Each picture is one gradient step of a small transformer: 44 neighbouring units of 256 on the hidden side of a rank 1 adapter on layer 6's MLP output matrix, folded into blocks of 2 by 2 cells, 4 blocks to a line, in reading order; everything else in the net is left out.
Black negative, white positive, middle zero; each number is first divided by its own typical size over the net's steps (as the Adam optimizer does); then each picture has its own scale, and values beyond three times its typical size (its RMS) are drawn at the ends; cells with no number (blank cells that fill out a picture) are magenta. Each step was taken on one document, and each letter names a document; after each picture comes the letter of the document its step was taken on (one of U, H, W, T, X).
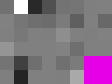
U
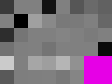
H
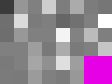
H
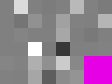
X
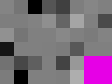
U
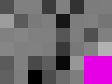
H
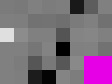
X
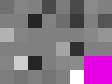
U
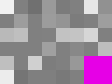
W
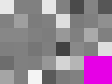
H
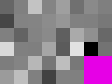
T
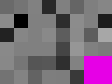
H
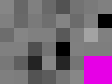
X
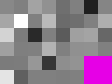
T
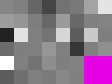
W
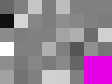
T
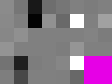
U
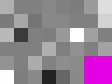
W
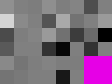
T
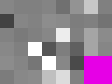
T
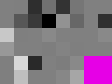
U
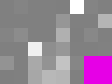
X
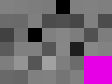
T
